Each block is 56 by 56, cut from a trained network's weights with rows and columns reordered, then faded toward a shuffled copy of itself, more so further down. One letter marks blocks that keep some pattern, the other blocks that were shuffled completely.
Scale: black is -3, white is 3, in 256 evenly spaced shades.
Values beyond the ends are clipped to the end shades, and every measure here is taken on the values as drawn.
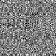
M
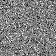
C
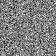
C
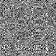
M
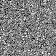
C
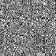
M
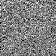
M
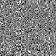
M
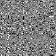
M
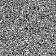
M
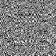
M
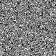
C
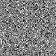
M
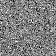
C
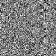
M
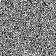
C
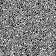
C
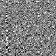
M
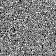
C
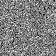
C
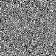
M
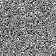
M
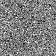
C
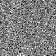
M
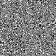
M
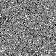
C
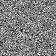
C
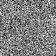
M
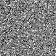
C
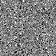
M
